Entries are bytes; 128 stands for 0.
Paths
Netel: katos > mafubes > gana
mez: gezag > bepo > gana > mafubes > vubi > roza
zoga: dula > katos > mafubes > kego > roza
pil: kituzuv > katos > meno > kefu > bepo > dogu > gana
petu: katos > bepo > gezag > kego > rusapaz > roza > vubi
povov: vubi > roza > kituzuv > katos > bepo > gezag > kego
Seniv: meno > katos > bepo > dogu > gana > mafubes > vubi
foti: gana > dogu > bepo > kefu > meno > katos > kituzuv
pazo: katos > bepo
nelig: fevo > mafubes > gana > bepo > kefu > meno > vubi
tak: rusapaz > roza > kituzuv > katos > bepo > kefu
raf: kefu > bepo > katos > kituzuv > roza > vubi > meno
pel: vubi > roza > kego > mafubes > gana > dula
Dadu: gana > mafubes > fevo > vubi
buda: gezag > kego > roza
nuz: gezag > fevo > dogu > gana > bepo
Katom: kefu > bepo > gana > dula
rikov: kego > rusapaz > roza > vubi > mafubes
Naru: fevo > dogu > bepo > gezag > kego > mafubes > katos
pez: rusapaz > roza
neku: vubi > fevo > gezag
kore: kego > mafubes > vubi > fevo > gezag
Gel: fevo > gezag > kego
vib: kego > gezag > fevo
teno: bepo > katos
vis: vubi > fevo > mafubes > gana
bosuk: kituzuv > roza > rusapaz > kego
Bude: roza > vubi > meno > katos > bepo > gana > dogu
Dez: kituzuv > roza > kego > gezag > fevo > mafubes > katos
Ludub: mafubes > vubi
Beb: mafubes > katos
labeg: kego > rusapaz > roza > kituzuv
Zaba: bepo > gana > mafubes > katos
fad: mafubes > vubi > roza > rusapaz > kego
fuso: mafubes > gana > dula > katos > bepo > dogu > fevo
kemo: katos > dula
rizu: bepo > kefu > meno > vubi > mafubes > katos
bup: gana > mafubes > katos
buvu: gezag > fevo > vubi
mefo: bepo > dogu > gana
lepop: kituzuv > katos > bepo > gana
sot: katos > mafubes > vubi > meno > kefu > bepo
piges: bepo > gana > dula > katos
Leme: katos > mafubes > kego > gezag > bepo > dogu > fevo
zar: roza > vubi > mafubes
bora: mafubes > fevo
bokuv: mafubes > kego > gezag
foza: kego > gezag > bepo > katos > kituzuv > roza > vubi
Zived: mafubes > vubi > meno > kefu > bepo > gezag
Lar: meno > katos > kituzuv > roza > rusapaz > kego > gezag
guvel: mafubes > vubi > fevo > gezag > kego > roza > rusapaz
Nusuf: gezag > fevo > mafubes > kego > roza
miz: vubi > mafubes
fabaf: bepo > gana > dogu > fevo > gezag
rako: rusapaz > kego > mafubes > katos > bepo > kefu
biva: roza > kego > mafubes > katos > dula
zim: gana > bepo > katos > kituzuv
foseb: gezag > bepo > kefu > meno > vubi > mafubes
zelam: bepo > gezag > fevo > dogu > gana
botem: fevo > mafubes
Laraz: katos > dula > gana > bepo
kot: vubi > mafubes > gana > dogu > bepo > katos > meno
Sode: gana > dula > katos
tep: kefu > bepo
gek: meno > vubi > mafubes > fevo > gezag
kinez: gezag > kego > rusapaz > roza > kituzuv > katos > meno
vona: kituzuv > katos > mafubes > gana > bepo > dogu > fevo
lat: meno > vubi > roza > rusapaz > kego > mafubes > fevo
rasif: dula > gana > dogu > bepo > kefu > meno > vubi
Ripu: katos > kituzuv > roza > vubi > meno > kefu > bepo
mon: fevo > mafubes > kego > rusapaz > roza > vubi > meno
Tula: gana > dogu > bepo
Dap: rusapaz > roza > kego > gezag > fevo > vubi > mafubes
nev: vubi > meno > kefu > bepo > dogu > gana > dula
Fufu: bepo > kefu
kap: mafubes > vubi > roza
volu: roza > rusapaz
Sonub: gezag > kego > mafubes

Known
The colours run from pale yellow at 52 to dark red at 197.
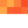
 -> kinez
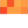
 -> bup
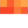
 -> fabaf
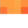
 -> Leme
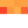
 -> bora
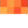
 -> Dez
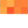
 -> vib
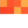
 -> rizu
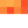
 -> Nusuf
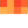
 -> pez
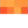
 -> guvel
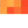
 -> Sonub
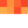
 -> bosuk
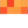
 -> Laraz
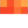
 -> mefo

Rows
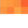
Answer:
Bude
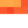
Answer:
nuz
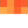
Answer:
tak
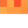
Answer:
rikov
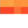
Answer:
zelam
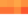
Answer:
petu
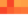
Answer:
zim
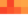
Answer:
Tula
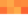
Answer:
fad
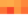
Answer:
Gel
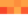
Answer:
Zived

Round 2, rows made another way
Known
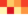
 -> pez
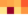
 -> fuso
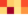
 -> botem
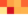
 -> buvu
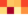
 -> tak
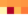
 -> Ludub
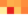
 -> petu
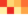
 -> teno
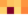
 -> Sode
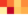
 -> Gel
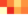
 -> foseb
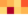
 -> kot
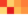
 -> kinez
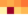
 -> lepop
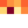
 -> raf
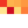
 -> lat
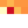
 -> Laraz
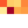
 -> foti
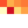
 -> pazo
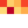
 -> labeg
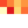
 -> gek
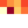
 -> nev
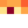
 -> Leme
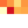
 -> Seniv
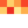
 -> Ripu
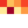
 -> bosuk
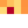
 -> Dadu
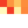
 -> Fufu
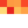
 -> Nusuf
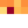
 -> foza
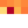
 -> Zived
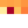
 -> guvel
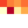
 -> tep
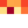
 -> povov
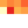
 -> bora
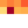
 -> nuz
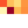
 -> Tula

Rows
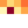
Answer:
Netel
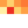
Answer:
Beb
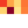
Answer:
mon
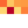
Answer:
fad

